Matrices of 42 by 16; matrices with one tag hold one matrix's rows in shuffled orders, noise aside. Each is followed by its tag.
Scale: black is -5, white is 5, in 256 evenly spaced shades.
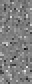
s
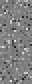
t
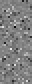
t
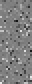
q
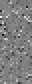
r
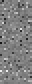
r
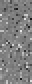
q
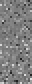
q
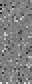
r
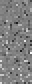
q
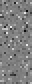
s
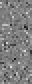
s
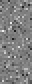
t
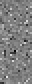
s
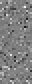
s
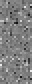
q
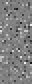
q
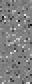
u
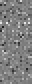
r
